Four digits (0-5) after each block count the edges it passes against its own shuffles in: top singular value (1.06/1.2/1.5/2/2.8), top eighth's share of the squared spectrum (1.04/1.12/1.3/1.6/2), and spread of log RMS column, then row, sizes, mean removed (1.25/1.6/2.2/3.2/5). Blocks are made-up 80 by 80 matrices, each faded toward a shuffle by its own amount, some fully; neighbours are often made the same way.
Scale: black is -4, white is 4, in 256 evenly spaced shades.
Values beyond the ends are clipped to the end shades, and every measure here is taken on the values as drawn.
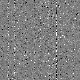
3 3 2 0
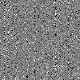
2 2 2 0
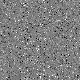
1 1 1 0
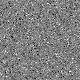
0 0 0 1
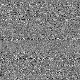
2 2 0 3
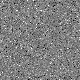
0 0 0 0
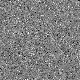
0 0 0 1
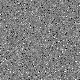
0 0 0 0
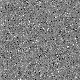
0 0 0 0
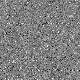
1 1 0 2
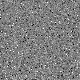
1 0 0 0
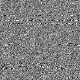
1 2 0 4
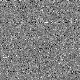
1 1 0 2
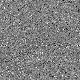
1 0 0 1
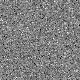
1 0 0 0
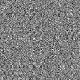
4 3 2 1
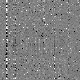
4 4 2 1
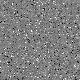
1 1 0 0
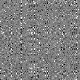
4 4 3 2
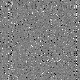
4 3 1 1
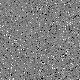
2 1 0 0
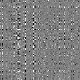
5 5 3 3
